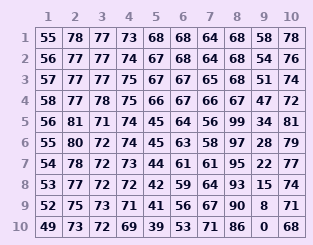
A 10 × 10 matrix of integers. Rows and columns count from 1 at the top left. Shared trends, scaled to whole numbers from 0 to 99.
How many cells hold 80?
1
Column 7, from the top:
64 64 65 66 56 58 61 64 67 71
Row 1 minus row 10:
6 5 5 4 29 15 -7 -18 58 10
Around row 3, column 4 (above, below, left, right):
74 75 77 67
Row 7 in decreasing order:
95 78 77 73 72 61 61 54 44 22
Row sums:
687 681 678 673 661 651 637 621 604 580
